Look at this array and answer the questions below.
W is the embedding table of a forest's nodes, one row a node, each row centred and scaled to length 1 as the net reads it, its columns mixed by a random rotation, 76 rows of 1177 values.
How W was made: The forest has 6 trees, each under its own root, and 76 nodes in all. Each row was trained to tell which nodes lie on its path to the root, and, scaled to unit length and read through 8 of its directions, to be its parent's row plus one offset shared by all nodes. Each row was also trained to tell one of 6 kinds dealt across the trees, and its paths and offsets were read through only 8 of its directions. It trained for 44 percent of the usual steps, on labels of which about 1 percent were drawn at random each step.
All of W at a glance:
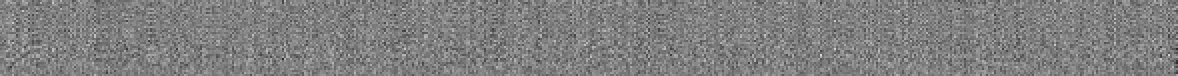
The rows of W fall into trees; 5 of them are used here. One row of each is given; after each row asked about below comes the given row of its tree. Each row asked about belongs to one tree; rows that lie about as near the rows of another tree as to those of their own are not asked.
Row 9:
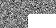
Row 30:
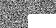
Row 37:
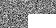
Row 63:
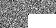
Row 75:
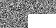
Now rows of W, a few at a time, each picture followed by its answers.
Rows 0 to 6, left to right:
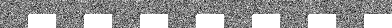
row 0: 9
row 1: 37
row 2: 37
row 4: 9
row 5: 37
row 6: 75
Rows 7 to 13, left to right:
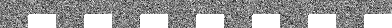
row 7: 30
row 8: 75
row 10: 63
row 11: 37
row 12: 63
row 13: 75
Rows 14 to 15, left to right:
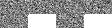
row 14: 30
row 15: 30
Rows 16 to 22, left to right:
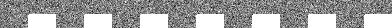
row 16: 9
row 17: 75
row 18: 37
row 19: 30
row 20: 63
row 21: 75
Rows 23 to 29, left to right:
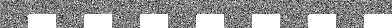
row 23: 30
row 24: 75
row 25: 37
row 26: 63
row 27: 75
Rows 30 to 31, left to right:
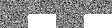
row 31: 30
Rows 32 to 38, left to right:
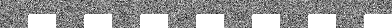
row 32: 63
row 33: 75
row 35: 30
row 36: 30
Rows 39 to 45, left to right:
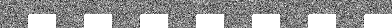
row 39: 63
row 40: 9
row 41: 9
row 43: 30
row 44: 9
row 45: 9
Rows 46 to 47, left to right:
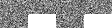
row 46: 63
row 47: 75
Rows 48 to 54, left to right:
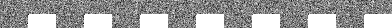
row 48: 63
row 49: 63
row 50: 37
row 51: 37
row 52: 30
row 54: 75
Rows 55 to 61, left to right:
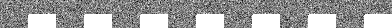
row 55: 75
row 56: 75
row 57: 75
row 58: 37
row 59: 37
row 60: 63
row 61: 37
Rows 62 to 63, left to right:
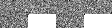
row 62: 63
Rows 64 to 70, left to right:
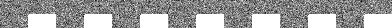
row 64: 9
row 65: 63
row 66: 37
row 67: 75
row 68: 75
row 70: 75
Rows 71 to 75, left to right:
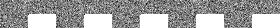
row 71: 37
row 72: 63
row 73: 30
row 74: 37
